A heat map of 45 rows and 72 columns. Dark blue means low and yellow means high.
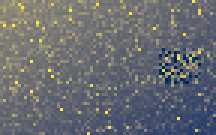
Stripes: none. Ninth with the lowest average: bottom right. Ninth with the highest average: top left. Average level on the scale: 40%. Odd patch: rougher, in the middle right. Slope: up to the top left. Mirror symmetry: none. Roughest part: middle right.
